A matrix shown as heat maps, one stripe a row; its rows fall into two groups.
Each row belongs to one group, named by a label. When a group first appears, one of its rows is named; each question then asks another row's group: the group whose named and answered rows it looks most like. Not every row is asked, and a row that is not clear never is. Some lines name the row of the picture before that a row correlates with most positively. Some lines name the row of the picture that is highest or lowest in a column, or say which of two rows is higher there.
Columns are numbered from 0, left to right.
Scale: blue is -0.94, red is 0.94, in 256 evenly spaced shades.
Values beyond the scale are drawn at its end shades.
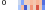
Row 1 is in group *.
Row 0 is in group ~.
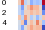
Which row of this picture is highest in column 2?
3
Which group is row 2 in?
~
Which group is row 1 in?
~
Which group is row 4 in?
*
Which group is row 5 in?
~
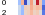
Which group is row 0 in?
*
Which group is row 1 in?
~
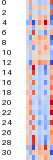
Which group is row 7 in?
~
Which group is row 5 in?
*
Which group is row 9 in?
*
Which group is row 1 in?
~
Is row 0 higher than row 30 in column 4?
No
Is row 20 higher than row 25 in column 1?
Yes
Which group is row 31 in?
*
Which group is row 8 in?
~
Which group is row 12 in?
~
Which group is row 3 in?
~
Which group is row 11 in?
~
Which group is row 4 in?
*
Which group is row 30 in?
~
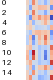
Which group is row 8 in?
*
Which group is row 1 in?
~
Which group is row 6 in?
~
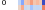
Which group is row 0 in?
~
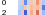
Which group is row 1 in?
~
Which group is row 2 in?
*
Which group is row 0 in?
*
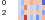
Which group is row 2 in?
~
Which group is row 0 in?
~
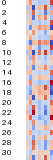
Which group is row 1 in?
*
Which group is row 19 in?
*
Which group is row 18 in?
~
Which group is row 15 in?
~
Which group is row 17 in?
~
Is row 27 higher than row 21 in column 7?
Yes
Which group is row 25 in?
*
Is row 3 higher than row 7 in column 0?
No
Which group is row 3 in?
*
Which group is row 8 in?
~
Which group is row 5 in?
~
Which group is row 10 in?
*
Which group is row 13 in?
*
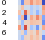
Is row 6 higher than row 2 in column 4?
Yes
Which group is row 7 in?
~
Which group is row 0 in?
~
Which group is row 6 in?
*
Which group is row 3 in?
*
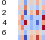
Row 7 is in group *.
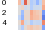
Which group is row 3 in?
~
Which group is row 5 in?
~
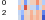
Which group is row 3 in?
~
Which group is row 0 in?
*
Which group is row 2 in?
~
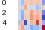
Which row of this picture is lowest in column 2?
4
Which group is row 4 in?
*
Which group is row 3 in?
~
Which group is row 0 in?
~
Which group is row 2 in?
~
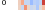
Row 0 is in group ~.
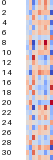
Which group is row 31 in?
~
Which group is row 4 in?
~
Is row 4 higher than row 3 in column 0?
No
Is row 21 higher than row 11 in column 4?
Yes
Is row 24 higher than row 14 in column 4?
No
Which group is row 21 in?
*
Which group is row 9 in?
*
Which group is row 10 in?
~
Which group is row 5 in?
*
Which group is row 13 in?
~
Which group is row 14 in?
~
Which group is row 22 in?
~
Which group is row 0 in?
*
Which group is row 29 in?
~
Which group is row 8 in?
*
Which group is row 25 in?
*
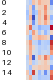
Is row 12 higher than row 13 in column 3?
No
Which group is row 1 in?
*
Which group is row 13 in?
~
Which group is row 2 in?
*
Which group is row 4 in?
*
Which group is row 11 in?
*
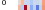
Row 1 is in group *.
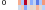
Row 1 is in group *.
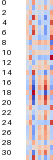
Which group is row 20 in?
*
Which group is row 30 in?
*
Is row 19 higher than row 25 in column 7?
Yes
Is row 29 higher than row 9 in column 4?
Yes
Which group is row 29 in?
~
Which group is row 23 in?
*
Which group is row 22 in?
*
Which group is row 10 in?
~
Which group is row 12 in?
*
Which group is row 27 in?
*
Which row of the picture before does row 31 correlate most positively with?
0
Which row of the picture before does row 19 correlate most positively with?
1
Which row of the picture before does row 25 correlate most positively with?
1
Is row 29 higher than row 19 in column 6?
No
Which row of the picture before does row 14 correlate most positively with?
0
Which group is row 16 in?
*
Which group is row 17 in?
*
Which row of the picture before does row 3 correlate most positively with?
0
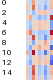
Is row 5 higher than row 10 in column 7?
Yes
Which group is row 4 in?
~
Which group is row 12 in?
~
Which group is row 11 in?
~
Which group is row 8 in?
*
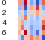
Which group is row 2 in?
*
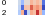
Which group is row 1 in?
~
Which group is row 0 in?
~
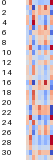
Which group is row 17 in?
~
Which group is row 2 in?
~
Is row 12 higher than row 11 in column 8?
No
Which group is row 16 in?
*
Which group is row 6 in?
~
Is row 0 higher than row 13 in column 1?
Yes
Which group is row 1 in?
*
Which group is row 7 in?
*
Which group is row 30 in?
~
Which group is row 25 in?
*
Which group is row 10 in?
*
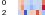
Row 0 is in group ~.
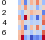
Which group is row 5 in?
*
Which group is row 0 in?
*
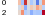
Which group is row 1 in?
*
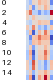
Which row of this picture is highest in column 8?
2
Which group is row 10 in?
*
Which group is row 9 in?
*
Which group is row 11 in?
*
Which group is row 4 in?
~
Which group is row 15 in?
*
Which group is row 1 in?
*
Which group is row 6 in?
*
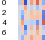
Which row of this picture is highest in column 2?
1
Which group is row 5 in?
*
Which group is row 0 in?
*
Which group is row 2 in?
~
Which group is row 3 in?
~
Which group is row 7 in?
~
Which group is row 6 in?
*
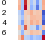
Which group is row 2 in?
~
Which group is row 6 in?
~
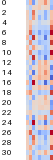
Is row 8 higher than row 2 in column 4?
No
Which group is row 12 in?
*
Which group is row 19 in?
*
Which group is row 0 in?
*
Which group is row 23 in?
*
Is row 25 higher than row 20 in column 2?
No
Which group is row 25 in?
*
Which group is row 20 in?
~
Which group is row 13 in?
~
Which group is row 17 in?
~
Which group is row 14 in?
*
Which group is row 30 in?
*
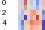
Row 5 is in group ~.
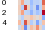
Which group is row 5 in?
*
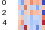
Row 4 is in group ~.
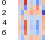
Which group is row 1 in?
*
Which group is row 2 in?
~
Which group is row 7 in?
~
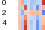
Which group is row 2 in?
~
